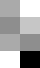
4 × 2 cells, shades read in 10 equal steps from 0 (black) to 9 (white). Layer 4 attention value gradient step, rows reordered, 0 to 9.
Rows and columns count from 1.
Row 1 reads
6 9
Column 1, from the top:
6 5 6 9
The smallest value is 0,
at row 4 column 2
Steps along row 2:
up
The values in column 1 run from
5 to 9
